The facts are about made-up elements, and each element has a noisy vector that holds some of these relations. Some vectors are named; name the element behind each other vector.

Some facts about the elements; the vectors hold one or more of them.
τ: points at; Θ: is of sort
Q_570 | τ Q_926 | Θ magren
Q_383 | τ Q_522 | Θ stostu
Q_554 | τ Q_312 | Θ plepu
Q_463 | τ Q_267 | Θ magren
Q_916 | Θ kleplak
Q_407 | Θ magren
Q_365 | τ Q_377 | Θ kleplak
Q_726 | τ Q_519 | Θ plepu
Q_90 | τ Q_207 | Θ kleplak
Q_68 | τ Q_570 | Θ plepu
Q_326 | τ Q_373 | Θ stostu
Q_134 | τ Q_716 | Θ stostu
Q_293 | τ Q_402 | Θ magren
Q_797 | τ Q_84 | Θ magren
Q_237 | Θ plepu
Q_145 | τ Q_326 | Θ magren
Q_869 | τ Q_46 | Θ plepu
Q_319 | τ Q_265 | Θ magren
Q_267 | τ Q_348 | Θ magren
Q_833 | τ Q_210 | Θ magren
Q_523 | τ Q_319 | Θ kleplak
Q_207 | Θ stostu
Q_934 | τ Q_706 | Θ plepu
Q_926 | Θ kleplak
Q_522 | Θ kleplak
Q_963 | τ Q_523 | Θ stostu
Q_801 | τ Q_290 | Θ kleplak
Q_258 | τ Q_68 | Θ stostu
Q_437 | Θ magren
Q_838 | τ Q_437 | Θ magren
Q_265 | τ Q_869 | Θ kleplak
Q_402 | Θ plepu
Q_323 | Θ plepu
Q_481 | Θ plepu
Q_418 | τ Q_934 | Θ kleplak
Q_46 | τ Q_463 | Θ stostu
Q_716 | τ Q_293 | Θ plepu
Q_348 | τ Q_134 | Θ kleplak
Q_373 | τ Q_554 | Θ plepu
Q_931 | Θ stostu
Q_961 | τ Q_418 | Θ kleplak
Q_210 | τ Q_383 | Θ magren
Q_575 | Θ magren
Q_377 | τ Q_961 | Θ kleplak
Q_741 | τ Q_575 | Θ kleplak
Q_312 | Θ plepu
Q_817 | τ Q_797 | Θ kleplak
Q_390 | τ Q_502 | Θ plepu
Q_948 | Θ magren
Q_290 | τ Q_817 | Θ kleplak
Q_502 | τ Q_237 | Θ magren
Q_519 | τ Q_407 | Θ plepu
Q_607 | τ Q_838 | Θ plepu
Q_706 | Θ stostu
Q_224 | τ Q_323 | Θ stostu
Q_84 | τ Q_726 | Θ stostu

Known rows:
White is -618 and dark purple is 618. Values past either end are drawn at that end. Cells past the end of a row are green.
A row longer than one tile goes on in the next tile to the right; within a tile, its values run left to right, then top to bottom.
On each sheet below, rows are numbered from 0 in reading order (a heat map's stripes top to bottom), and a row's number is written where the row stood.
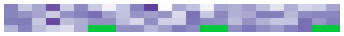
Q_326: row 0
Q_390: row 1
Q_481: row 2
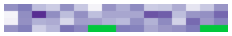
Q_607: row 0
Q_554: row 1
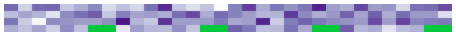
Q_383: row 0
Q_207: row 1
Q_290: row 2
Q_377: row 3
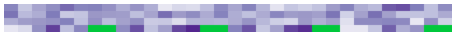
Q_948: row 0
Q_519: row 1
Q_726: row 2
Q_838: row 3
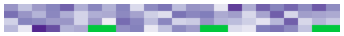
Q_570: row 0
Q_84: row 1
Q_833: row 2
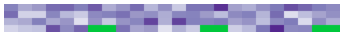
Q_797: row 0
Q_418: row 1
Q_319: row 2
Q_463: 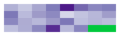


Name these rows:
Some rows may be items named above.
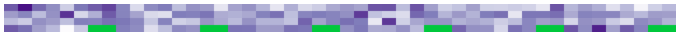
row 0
Q_741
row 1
Q_84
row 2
Q_481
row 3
Q_963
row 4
Q_934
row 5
Q_68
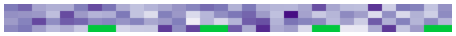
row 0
Q_916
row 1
Q_407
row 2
Q_926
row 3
Q_502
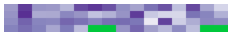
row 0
Q_523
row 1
Q_963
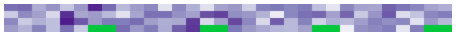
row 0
Q_522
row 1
Q_402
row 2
Q_134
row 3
Q_145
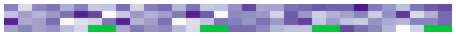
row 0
Q_224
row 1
Q_224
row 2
Q_348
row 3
Q_741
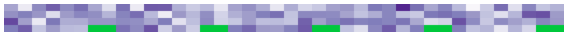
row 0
Q_46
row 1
Q_258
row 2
Q_481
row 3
Q_293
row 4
Q_706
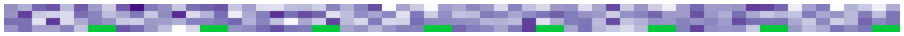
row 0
Q_963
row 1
Q_741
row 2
Q_323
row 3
Q_390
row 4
Q_716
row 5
Q_326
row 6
Q_265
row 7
Q_237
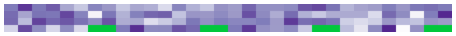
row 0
Q_90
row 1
Q_869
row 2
Q_265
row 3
Q_575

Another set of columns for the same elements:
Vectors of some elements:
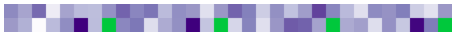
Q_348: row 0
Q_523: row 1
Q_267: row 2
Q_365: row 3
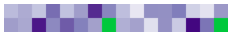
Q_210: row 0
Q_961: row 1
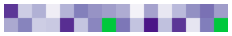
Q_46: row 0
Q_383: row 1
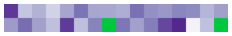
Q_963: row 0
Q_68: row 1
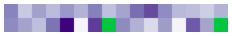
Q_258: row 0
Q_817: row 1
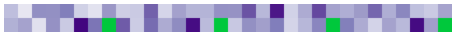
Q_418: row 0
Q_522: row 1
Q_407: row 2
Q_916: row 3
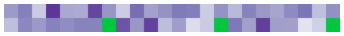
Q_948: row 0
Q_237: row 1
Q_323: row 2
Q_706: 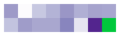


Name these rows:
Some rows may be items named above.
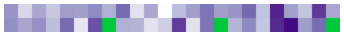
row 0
Q_207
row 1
Q_134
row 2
Q_570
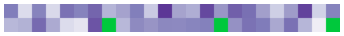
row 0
Q_326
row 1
Q_575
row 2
Q_869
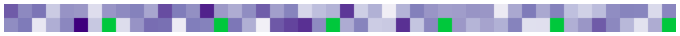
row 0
Q_265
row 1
Q_145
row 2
Q_926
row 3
Q_46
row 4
Q_716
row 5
Q_934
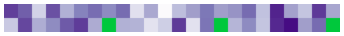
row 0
Q_319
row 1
Q_134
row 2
Q_570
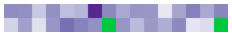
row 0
Q_293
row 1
Q_402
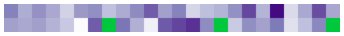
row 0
Q_84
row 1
Q_926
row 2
Q_797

